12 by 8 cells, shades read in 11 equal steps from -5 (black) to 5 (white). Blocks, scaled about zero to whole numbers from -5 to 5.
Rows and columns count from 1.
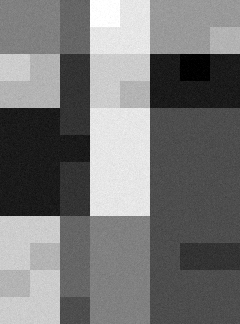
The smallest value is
-5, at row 3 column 7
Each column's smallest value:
-4 -4 -4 0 0 -4 -5 -4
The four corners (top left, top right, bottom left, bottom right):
0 1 3 -2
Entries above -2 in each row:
8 8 4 4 2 2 2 2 5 5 5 4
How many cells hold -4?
14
